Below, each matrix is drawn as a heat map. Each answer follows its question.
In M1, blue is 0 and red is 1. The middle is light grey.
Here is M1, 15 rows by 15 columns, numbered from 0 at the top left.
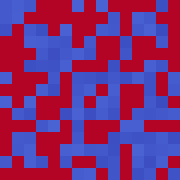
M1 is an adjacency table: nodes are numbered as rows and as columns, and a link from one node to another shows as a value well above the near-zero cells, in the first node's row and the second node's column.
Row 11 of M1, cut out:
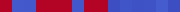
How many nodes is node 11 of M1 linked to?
6
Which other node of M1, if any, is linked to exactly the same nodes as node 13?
node 2
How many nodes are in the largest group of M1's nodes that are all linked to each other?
5
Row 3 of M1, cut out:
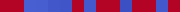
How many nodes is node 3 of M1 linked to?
8
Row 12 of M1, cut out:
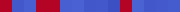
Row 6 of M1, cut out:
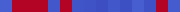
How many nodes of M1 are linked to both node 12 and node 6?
1
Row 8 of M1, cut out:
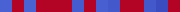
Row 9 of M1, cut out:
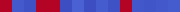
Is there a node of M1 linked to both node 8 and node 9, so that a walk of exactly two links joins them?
yes
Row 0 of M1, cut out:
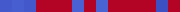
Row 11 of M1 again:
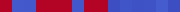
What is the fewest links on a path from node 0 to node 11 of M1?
1
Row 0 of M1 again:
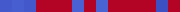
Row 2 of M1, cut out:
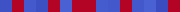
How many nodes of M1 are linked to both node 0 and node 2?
4
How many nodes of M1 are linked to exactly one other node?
0
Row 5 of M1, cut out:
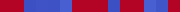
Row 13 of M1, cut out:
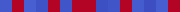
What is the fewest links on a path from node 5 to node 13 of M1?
2
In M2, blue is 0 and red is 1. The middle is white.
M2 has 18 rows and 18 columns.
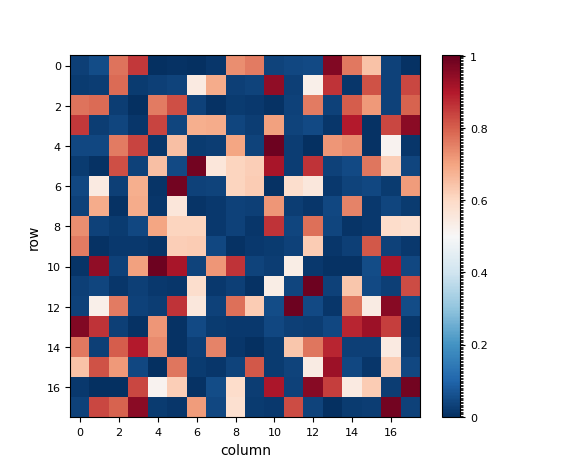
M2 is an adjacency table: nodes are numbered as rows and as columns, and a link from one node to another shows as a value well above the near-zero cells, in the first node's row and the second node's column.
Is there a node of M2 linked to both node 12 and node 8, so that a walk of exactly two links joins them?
yes
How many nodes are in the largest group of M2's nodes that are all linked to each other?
5
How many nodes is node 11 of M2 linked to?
5
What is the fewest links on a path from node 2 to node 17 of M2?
1
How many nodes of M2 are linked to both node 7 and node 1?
1
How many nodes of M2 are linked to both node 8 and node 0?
0
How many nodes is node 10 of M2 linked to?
8
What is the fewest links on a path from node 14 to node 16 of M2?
1
